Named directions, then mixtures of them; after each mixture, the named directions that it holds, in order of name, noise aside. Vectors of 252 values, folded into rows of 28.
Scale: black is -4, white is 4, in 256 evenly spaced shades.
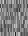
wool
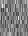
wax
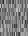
wool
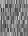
wax, wool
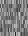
wool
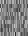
wool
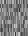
wool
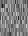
wax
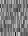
wool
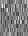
wax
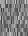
wax, wool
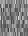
wax, wool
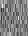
wax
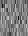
wax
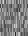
wool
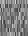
wax, wool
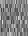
wax, wool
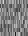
wool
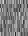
wool
